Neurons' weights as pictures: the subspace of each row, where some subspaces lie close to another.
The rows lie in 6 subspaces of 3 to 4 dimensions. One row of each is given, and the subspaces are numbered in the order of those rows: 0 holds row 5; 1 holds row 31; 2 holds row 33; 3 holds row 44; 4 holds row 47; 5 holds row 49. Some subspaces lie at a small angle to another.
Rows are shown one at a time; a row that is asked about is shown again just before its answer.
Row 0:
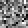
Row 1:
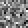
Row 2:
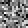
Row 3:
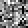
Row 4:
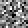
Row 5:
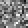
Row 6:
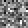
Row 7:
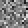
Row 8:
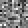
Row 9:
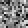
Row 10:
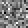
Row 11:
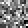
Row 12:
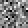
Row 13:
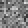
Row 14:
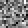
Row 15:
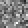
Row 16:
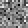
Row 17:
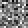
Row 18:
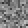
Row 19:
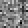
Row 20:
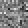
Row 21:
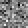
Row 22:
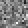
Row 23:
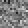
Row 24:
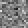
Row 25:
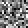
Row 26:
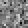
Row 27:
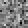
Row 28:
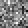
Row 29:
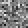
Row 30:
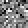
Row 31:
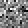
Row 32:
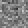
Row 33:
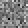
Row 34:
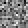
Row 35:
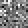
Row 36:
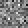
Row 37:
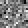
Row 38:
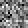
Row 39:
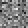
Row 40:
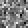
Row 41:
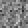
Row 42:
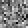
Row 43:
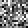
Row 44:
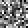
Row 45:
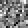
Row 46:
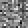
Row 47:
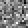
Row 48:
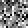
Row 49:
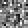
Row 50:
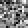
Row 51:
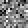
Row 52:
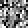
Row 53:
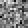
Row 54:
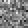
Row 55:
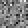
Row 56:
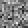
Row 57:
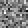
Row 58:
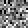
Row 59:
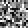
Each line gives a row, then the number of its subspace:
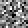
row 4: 1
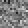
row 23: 3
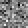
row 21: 1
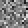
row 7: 2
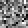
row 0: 4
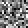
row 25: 3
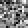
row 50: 1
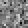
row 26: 5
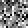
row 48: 2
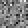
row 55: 3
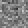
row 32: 2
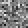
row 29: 0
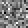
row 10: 3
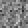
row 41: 1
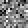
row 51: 1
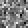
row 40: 5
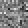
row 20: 3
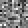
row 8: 3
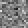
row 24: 2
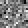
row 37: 1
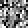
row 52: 5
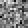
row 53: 1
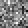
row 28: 4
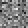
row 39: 2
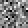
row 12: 1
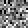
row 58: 3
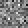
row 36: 2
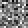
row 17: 2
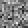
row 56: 2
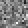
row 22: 4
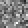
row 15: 0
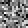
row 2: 0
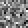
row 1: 5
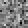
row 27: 5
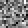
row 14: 4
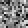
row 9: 0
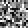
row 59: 5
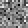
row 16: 2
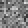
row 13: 2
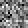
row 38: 5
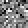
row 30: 1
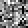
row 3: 4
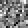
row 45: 1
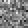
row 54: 3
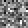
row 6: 5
